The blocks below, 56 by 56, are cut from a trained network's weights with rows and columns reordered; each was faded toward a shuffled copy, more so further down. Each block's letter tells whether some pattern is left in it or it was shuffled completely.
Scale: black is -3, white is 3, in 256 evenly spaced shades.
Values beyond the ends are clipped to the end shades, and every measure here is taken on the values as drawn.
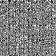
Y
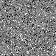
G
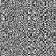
Y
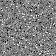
G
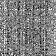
Y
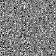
Y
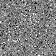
G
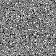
G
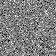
G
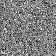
G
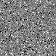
G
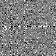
Y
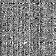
Y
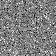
G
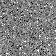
G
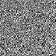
Y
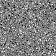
G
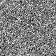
G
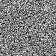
G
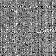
Y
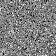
G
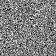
G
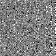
Y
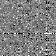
Y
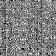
Y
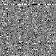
Y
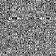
Y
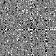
Y
